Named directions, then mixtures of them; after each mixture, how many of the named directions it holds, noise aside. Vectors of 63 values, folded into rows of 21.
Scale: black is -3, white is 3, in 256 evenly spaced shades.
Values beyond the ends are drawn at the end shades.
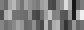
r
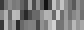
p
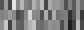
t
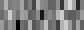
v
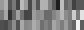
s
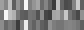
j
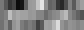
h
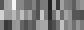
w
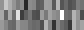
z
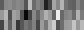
one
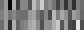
three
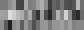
three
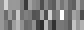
one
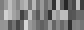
three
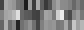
three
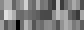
two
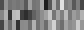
two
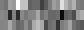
two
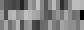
three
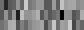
one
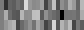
one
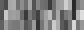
two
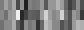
three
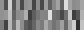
three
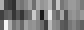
one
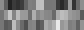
one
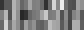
three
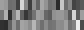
one
